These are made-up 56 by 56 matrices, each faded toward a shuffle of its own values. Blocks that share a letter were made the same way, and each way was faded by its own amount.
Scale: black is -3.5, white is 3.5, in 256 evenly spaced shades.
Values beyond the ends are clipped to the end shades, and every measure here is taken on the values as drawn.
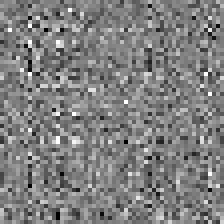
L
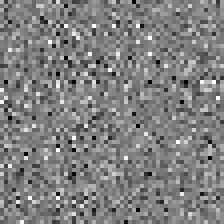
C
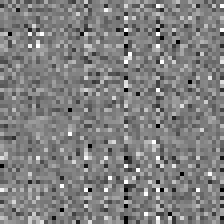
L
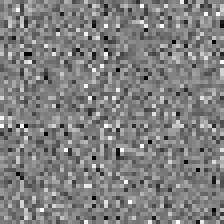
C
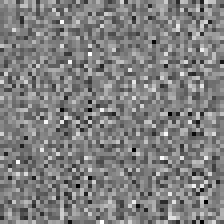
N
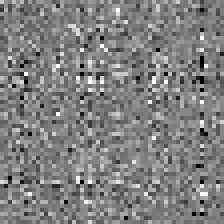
L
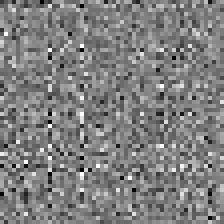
L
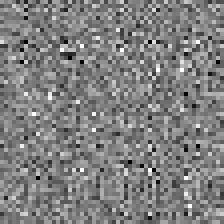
N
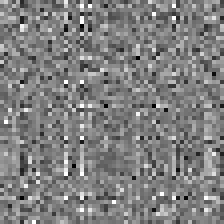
L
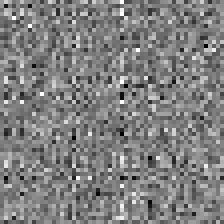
L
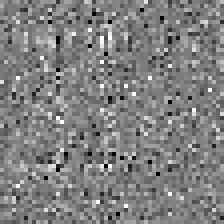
C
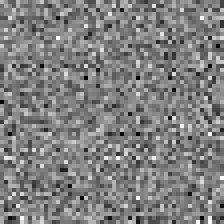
N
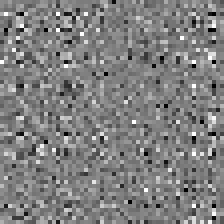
L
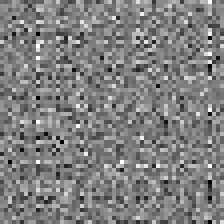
L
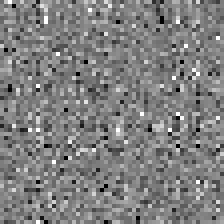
C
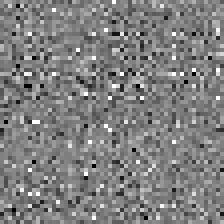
C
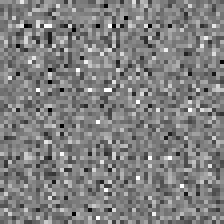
N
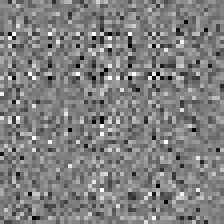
L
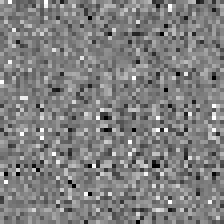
C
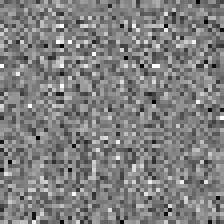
N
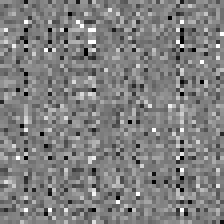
L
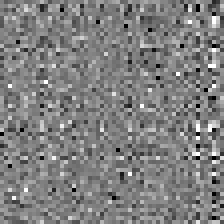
L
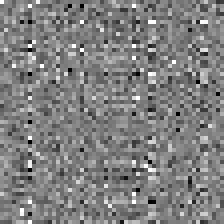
L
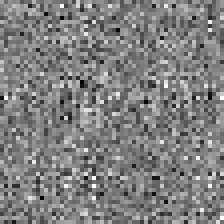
N
